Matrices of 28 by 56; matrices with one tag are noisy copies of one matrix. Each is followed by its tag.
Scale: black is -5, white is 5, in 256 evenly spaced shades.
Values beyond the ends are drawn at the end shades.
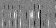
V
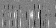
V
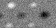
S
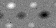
S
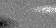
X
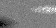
X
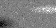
X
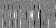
V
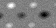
S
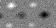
S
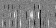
V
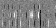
V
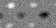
S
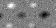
S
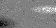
X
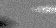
X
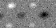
S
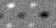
S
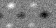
S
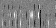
V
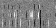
V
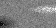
X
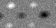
S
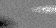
X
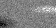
X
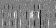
V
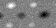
S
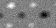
S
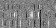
V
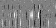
V
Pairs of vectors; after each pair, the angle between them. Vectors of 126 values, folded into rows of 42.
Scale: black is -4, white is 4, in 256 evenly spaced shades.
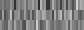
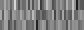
nearly opposite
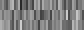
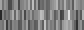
partly opposed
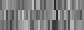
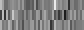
partly opposed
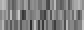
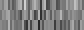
partly aligned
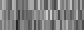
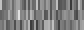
partly opposed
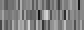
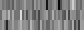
partly aligned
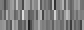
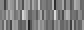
nearly parallel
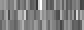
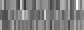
orthogonal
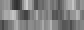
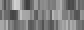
nearly opposite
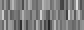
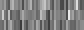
nearly parallel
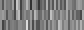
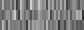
nearly opposite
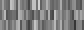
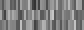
nearly opposite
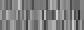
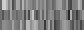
orthogonal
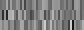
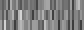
partly aligned
